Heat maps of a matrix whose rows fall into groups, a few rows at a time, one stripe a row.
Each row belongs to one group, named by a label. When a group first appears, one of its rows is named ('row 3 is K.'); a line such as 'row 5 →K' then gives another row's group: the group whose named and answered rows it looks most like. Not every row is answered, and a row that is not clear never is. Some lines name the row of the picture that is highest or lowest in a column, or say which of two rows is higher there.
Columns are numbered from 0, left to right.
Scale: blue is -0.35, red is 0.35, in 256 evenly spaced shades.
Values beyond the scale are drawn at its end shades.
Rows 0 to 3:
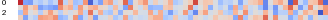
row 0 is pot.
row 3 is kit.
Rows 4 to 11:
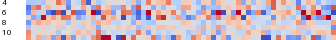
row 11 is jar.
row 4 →kit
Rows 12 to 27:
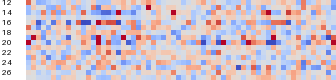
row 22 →jar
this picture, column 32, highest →16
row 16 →jar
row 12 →pot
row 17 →pot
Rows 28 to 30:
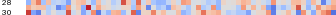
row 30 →pot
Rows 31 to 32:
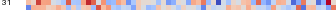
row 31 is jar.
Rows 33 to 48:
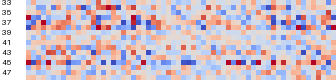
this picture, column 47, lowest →34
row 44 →pot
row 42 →jar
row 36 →pot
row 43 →kit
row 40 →pot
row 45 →kit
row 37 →pot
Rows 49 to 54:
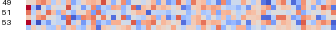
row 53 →pot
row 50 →pot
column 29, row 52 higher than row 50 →No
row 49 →jar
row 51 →kit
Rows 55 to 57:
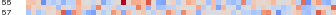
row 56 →kit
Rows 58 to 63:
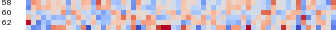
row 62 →pot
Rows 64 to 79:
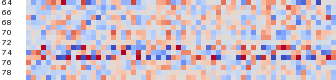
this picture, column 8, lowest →74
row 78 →pot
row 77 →kit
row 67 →pot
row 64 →kit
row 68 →kit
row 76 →pot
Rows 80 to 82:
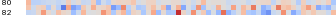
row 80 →pot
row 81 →jar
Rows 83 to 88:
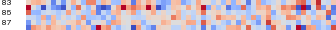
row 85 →pot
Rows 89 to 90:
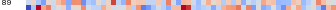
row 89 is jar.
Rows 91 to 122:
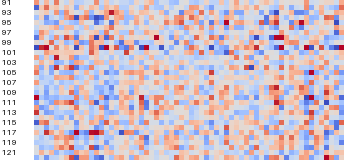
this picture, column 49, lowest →112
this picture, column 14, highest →100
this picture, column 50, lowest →122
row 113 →pot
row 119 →kit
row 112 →pot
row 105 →pot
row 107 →pot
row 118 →kit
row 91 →kit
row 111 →kit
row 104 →kit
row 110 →pot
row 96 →jar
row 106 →kit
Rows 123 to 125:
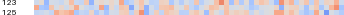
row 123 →jar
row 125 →kit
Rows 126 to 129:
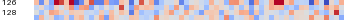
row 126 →kit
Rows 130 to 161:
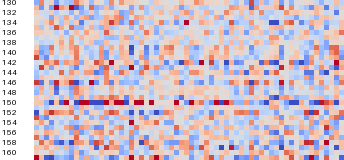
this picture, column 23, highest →150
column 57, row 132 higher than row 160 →Yes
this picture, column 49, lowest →159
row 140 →pot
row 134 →jar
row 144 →kit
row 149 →jar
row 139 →pot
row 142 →jar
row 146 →kit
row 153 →pot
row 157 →pot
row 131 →kit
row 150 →jar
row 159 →jar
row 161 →pot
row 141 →pot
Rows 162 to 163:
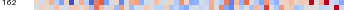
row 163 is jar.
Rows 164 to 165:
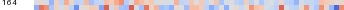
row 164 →jar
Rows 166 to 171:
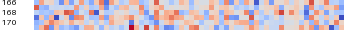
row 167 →pot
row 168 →kit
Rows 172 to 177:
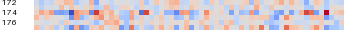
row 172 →kit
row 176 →jar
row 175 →jar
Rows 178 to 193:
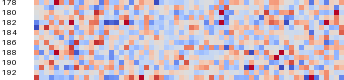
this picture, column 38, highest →179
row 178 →kit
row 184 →kit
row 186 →jar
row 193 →pot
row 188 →kit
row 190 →jar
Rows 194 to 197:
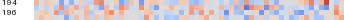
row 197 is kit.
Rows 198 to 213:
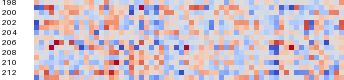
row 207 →jar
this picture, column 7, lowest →212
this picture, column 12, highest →212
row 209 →pot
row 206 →kit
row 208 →jar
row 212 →jar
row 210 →jar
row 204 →kit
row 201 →jar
